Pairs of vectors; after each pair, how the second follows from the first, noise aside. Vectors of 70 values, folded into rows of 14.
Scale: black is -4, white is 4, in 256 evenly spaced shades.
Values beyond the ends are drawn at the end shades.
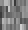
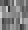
negated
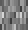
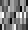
scaled up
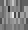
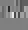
partly zeroed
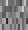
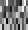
scaled up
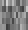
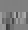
partly zeroed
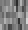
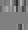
partly zeroed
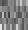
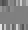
partly zeroed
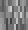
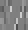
partly zeroed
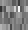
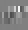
partly zeroed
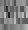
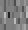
partly zeroed
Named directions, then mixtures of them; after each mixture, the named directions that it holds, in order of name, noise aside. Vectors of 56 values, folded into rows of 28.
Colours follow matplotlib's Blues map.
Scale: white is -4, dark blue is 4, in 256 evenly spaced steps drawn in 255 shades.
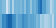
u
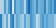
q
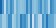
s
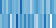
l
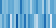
l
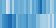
u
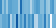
l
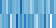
l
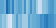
u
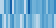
q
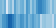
u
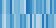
q, s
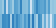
l, s, u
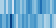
l, q, u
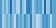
l, q, s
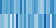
l, u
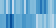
q, u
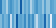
l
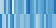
q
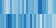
s, u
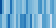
l, s, u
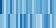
l, s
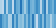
l, q, s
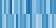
l, q, s
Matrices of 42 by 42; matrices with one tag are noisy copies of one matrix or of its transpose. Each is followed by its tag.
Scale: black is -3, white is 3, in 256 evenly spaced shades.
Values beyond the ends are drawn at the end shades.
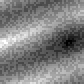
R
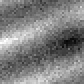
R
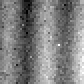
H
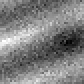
R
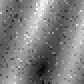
R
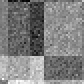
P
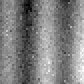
H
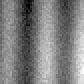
H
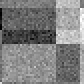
P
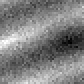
R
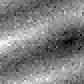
R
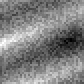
R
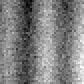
H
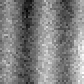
H
